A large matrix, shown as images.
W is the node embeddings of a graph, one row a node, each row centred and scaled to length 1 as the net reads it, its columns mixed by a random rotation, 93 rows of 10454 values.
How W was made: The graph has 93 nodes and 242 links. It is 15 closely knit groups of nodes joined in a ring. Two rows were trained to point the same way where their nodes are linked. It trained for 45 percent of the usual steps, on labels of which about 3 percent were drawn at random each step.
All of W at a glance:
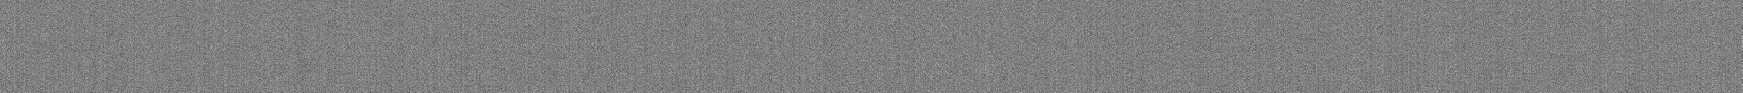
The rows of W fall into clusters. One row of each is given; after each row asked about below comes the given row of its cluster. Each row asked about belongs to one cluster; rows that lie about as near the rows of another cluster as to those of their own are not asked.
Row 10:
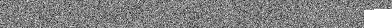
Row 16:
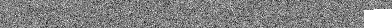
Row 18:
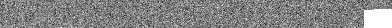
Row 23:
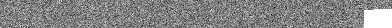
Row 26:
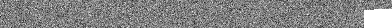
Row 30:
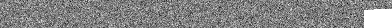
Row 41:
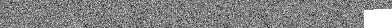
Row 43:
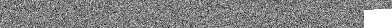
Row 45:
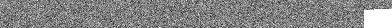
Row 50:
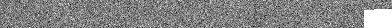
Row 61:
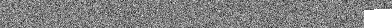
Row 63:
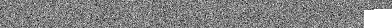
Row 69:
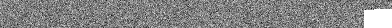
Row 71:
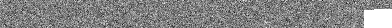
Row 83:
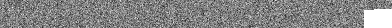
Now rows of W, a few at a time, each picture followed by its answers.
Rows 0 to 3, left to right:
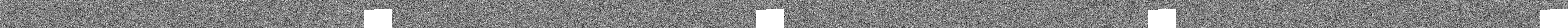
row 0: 71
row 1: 43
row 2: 26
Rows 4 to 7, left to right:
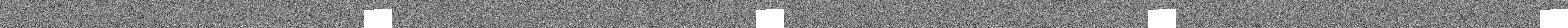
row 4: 41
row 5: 23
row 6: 43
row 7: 83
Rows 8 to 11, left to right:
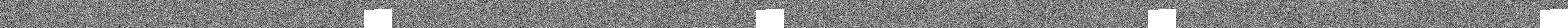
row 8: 26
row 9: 61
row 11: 71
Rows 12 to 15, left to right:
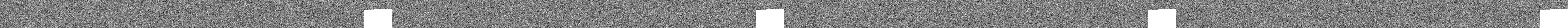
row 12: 30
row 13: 43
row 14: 63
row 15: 45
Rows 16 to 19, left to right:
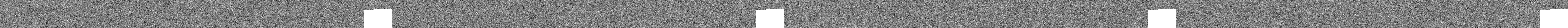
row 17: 41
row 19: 71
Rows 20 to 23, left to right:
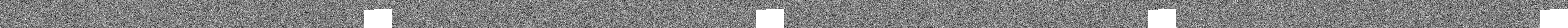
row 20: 23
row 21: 10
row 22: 69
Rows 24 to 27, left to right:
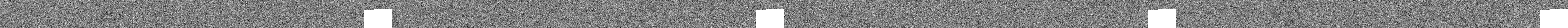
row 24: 63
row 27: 71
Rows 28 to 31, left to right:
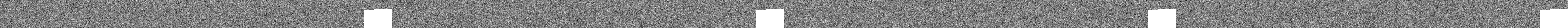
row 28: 50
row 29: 83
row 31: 10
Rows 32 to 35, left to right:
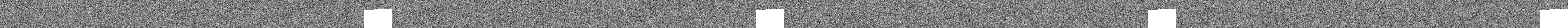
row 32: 26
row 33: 16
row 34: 83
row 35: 16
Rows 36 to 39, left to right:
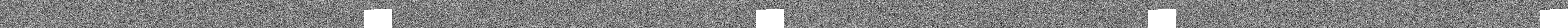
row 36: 30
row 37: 50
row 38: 18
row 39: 61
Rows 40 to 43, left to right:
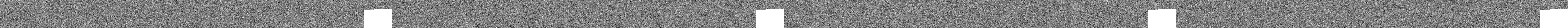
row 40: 45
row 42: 30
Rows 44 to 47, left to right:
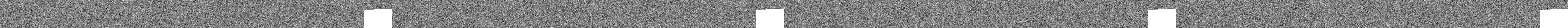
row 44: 63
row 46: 69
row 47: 69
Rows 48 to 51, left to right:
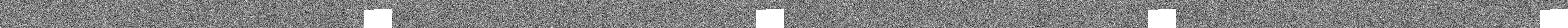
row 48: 23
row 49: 45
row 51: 26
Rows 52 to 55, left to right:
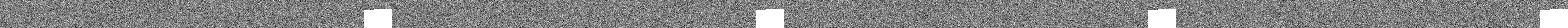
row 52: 16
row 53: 61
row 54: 41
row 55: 71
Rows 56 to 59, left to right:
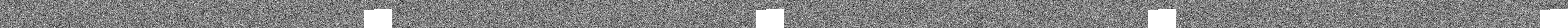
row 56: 83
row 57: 41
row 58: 10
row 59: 71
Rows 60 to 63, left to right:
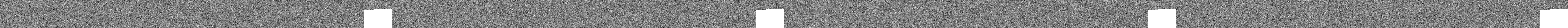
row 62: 30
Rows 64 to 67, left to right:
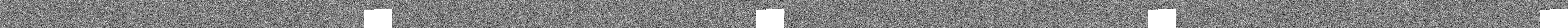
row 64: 71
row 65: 69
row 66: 45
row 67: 16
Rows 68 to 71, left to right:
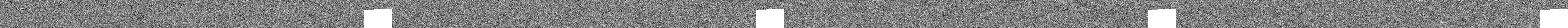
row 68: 41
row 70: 30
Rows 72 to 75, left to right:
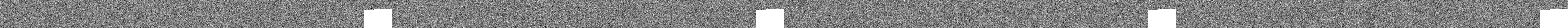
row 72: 69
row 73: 18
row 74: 83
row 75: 10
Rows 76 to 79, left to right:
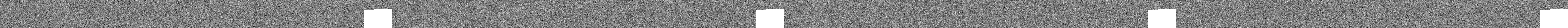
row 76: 50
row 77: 30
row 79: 50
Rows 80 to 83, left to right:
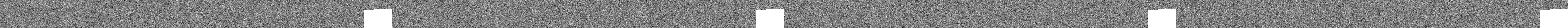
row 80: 16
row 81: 23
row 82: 26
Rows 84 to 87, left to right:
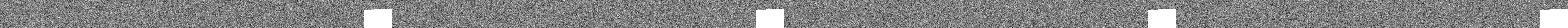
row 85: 10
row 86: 16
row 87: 63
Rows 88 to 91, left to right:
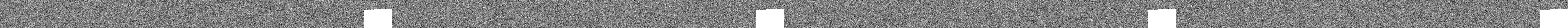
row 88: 30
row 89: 63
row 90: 16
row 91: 43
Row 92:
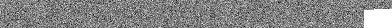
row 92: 45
